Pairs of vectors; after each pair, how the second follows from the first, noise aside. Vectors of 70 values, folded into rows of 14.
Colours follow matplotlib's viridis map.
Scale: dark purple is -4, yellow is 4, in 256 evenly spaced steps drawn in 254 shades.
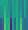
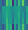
wrapped around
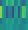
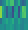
copied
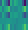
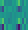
wrapped around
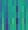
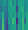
copied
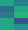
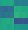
copied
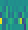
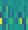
copied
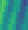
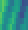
copied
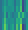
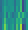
copied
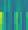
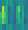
wrapped around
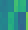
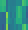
wrapped around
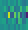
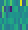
wrapped around
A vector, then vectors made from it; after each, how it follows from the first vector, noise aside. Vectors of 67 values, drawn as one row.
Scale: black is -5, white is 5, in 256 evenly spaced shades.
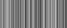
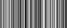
scaled up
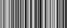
scaled up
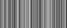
wrapped around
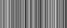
copied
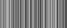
copied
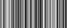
scaled up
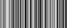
scaled up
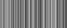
copied
